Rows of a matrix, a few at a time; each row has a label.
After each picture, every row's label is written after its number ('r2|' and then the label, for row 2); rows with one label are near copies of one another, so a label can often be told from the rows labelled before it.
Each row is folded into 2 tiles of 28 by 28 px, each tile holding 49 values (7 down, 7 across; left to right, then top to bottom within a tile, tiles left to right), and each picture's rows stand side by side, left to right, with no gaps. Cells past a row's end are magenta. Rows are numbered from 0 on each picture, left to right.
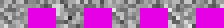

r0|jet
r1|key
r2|jet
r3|jet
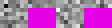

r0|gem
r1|jet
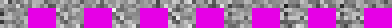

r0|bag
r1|jet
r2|jet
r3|jet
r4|gem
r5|gem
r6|gem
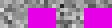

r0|jet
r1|gem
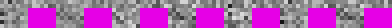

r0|bag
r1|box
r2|jet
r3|box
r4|gem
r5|bag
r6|box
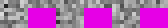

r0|gem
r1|bag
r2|key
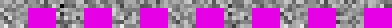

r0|jet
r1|gem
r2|key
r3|jet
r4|gem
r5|jet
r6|bag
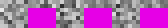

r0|jet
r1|gem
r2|gem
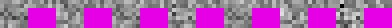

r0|box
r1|key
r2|box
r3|gem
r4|box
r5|key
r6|gem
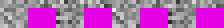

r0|jet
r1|bag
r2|jet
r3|bag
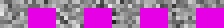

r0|key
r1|jet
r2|bag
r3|gem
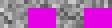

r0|jet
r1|box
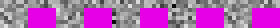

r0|jet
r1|key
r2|bag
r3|gem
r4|jet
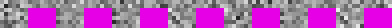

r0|gem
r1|bag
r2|bag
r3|jet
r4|key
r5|bag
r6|jet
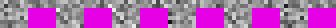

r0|gem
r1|jet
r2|jet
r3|bag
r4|jet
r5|gem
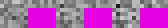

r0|box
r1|gem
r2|gem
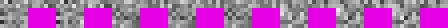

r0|bag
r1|bag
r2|box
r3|box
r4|box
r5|key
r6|key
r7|key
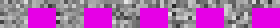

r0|bag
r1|bag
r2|box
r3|gem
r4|key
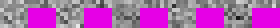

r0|jet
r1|jet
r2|box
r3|gem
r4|box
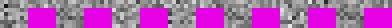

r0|gem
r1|box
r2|jet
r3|bag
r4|box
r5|key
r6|box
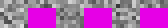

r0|jet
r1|box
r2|gem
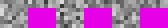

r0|key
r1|gem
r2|key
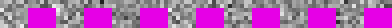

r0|jet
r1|key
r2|box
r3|jet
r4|gem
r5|key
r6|bag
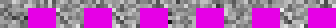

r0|box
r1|jet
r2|jet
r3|bag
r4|key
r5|jet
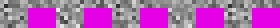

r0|gem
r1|jet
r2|gem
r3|jet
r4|gem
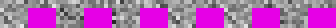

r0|jet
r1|box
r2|bag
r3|jet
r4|jet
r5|bag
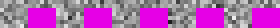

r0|jet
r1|key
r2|key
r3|bag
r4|jet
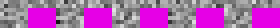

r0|gem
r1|bag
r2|key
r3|bag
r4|key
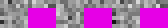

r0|bag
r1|key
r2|bag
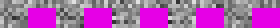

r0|box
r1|box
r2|bag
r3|bag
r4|box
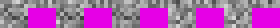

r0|box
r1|box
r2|box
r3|key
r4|key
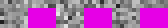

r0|bag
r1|key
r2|gem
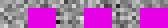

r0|jet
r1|bag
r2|gem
